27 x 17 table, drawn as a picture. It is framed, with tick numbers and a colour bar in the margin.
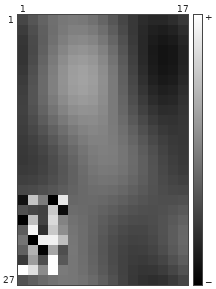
Ninth with the lowest average: top right. Odd patch: rougher, in the bottom left. Roughest part: bottom left.
